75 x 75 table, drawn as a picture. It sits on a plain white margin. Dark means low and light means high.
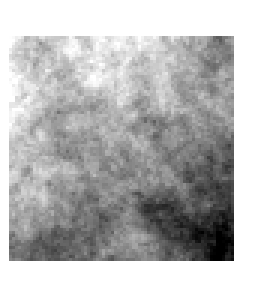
Slope: up to the top left. Stripes: none. Ninth with the lowest average: bottom right.
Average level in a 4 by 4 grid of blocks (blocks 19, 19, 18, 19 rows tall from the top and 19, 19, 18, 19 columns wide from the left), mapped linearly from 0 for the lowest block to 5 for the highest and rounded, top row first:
5553 | 4433 | 4321 | 2220
